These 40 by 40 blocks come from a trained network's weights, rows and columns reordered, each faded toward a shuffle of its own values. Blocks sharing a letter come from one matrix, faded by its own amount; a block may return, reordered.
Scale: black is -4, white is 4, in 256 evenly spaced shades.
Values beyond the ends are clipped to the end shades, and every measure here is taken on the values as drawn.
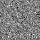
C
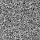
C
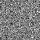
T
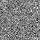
T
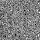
C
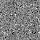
C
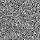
T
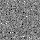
C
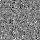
T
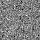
C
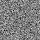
C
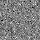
C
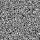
T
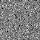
T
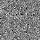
T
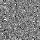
T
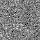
C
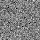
C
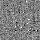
C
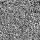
T
